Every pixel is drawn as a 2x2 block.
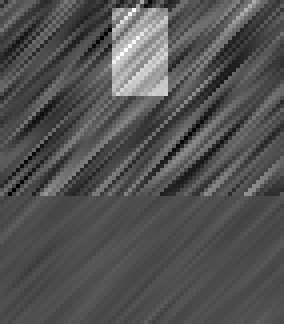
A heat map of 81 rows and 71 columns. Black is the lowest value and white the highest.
The ninth with the highest average is the top middle. Most values sit low, with a long tail of high ones. In the top middle lies a patch that is higher than the rest. Values change most from cell to cell in the top middle. On average the colour sits 30% of the way up the scale. A horizontal seam about 60% of the way down splits the table, and the bottom part is calmer.
